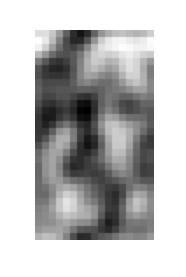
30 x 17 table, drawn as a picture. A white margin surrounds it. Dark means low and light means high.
Ninth with the lowest average: centre. Lone odd cells: none. Ninth with the highest average: top right.
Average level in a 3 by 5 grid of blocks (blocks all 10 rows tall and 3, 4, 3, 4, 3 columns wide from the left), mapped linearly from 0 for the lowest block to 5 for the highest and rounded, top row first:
2 1 3 5 5 | 1 1 0 4 1 | 3 4 1 1 3
